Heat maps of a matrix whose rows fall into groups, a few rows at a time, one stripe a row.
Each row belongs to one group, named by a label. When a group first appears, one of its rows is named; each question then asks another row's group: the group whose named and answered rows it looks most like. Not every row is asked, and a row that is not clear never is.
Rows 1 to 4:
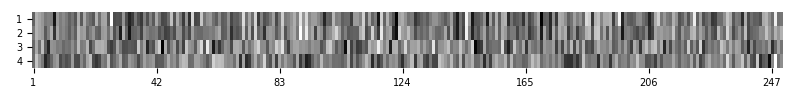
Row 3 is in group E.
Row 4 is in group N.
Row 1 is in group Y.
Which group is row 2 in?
Y
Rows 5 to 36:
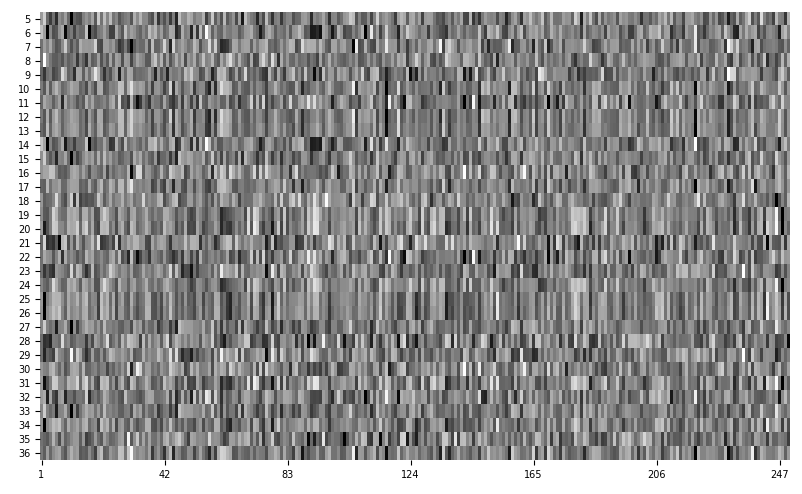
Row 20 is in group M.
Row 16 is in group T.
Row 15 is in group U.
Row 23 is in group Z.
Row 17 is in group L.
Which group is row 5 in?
U
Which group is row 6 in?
E
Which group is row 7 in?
E
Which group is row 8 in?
N
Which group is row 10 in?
L
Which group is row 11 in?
Y
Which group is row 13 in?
L
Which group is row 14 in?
E
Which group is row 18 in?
Z
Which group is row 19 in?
M
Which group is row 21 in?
N
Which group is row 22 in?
Y
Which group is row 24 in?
M
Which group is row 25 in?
M
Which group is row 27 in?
U
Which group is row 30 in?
T
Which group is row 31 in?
M
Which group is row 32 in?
E
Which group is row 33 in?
U
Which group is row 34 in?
M
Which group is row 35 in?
T
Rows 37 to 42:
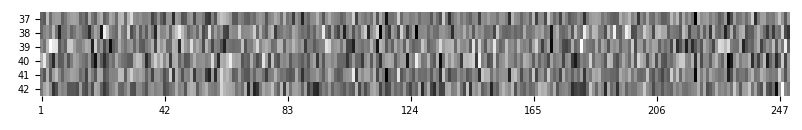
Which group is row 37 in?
L
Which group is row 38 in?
T
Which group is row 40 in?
N
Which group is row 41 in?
L
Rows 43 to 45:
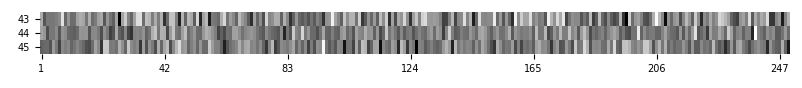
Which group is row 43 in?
T
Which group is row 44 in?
E
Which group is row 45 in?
T
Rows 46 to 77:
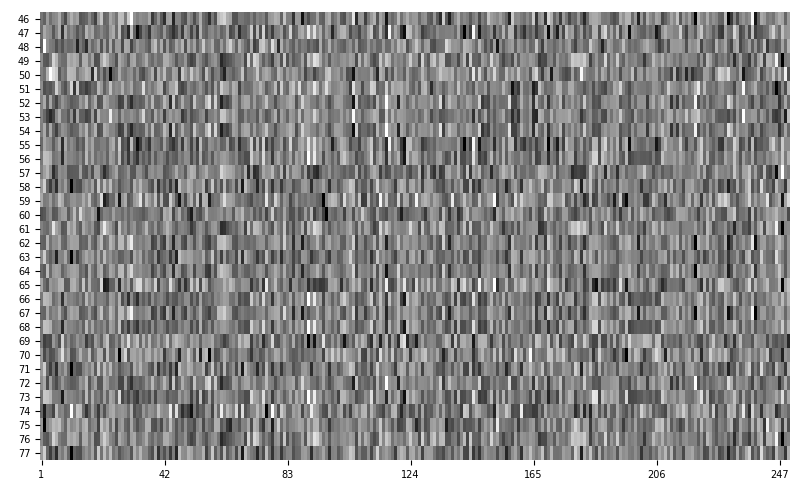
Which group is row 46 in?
L
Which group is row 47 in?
Y
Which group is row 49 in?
M
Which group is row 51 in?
Z
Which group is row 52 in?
E
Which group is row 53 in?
Z
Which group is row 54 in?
E
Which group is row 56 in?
Y
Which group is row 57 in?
N
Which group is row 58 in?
U
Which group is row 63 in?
U
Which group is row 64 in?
L
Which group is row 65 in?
T
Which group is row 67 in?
L
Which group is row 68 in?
Y
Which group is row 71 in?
U
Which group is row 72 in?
E
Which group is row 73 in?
Y
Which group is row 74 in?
Z
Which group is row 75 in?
M
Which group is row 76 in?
M
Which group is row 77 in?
U
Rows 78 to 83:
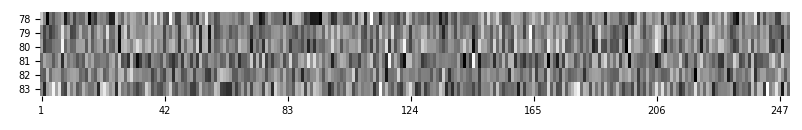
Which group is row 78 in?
E
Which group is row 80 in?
T
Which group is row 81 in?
Y
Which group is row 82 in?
L
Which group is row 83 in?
M
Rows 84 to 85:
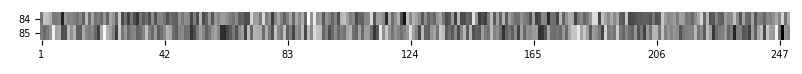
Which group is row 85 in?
M
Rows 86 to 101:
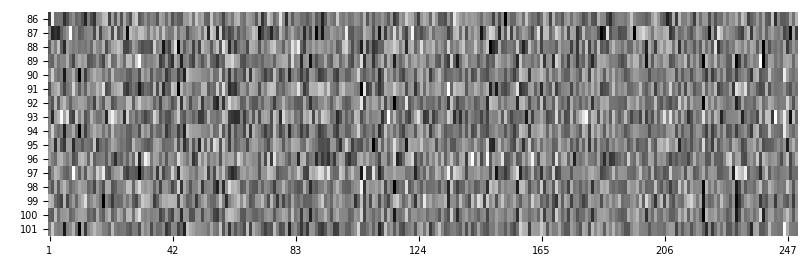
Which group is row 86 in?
N
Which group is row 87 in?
T
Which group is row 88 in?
E
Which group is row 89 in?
L
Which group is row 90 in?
U
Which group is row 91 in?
E
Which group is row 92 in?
L
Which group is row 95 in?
E
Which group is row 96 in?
T
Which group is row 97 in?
E
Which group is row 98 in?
L
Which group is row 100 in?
L
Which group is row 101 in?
U
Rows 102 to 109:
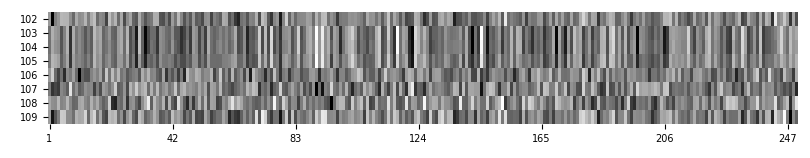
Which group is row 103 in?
Y
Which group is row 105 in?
Y
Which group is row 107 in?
T
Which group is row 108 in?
T
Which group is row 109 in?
M
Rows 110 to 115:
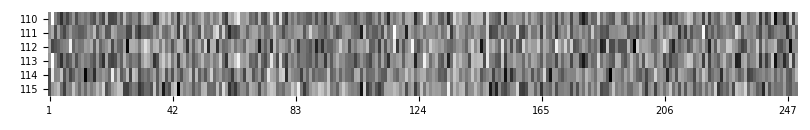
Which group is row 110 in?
N
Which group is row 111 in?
E
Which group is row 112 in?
T
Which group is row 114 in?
N
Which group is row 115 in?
E
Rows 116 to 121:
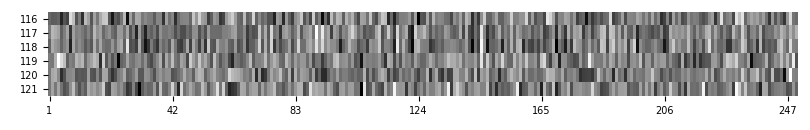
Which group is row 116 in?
N
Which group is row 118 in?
Y
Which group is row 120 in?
N
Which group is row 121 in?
E
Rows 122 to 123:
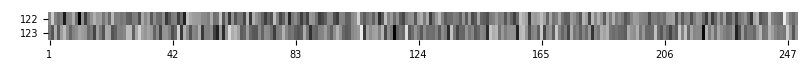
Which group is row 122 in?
U
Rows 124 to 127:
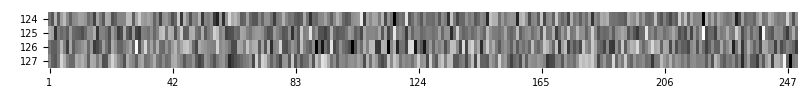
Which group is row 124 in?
L
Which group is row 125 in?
E
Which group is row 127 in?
M
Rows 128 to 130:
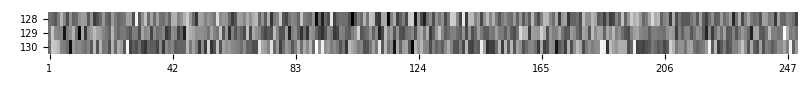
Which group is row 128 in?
T
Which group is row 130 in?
Y
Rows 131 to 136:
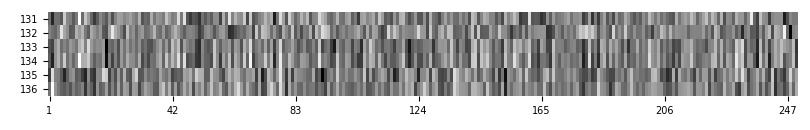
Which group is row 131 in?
Z
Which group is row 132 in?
M
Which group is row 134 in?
Z
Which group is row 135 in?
N
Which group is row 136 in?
N
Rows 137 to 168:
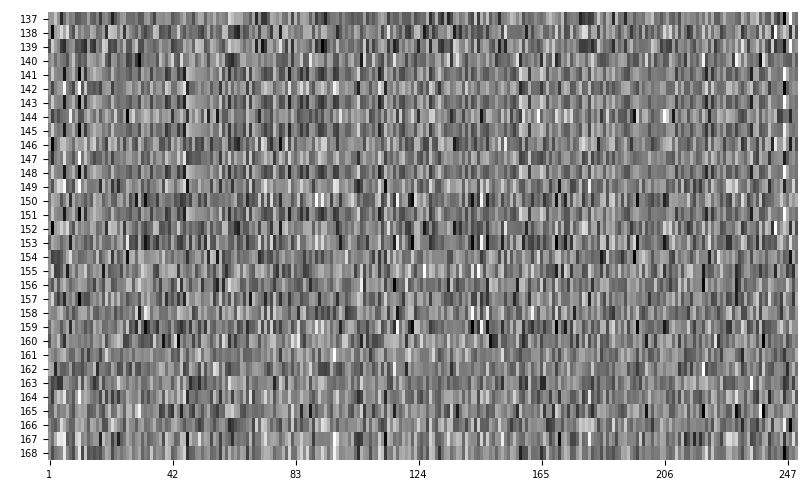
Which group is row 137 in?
N
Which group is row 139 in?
N
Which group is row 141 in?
U
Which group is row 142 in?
Z
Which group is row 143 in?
U
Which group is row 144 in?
T
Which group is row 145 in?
U
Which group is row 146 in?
M
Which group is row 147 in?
Z
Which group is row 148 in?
U
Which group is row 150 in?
Y
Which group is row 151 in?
U
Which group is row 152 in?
M
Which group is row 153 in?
Y
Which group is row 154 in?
T
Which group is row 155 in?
N
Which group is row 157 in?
U
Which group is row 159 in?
Y
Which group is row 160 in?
E
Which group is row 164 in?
Z
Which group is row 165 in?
L
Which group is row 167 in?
Z
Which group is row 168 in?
Z
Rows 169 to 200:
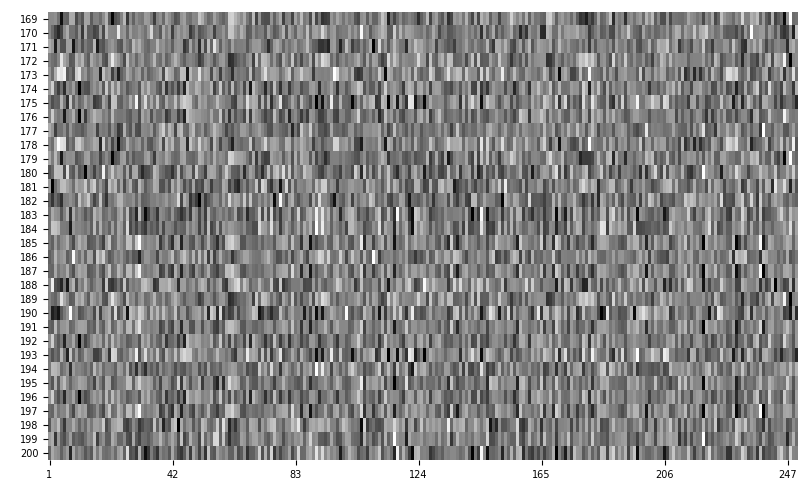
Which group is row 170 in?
Z
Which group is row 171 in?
E
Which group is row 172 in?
M
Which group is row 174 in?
U
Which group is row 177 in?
E
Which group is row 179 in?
N
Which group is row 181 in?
M
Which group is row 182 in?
Z
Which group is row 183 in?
Y
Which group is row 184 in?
Y
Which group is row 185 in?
L
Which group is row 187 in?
L
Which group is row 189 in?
M
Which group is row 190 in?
T
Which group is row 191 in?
L
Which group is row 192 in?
U
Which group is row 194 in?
Y
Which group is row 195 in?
L
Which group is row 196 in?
U
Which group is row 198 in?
E
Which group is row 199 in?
E
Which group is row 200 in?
Y
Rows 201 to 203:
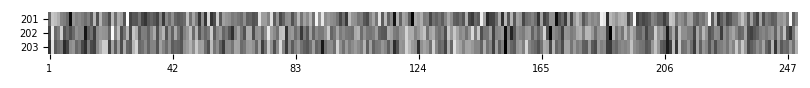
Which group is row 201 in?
Y
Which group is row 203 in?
N
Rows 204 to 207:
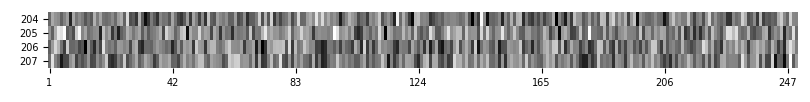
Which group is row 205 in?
Z
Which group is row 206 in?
N
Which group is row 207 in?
N
